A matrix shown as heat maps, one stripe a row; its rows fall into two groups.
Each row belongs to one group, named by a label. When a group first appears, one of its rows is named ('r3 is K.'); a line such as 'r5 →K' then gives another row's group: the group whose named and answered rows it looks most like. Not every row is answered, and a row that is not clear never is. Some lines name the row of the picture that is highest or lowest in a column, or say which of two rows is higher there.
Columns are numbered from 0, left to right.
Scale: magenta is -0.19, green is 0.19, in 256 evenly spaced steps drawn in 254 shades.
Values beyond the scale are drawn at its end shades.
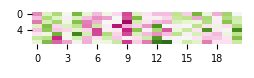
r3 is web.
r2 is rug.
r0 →rug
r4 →rug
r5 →rug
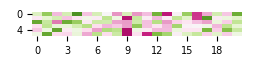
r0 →web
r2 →web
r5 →web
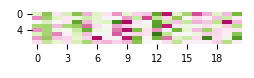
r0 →web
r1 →rug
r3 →web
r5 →web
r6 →rug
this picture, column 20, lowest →2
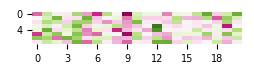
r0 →rug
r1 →rug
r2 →rug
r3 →web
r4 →web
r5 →rug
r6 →web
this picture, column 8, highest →3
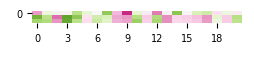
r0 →rug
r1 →web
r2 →web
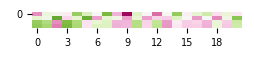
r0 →rug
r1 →rug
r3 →web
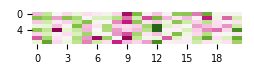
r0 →rug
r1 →web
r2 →rug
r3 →web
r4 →web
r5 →rug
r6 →rug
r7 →web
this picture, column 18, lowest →4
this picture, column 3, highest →1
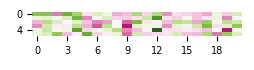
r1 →web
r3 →rug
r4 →web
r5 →rug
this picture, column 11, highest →1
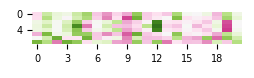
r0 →rug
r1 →rug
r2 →web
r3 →web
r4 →web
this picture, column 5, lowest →3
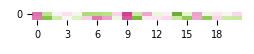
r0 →rug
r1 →rug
